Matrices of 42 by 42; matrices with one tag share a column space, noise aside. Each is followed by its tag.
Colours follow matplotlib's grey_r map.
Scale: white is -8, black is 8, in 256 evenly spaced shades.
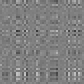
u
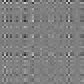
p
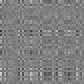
u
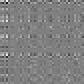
p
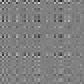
p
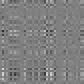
u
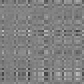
u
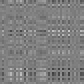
u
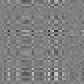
u
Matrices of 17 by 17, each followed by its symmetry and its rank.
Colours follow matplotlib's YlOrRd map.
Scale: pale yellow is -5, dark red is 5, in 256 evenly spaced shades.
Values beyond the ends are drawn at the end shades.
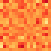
antisymmetric, rank two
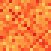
symmetric, full rank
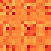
symmetric, rank three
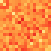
symmetric, full rank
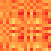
antisymmetric, rank two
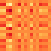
neither, rank one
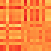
antisymmetric, rank two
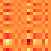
neither, rank one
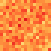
symmetric, full rank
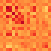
symmetric, rank three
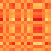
neither, rank one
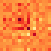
symmetric, rank three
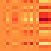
neither, rank one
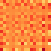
antisymmetric, rank two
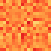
antisymmetric, rank two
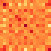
symmetric, rank three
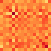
symmetric, rank three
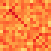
symmetric, full rank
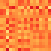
antisymmetric, rank two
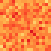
symmetric, full rank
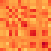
symmetric, rank three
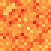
symmetric, full rank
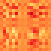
antisymmetric, rank two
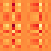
neither, rank one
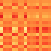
neither, rank one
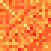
symmetric, full rank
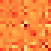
symmetric, rank three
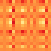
neither, rank one
